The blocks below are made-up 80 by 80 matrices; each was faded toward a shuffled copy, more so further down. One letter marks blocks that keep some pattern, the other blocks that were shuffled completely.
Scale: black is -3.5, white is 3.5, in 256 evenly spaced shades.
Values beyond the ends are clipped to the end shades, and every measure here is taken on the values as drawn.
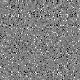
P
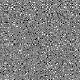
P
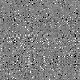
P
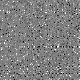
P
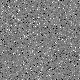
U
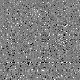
P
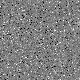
U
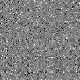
P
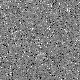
U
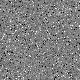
U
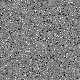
U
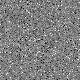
U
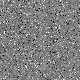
U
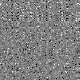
P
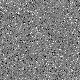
U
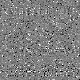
P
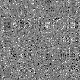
P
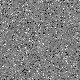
U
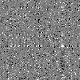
P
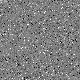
U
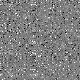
P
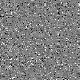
P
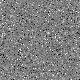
U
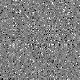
P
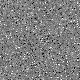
U
